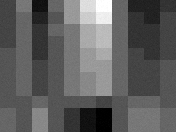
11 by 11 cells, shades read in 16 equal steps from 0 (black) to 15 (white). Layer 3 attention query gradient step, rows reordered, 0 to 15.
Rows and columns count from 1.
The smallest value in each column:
4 5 1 5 3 1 0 5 2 2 3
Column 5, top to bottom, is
9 9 7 7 7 7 7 7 5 3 3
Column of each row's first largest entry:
7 7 7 7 7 6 7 7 3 3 3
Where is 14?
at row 2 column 7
